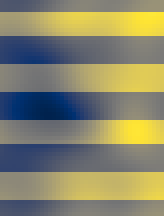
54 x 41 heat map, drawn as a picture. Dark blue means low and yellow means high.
Stripes: horizontal, repeating 4 times. Lone odd cells: none. Slope: up to the right. Ninth with the highest average: middle right. Ninth with the lowest average: middle left.
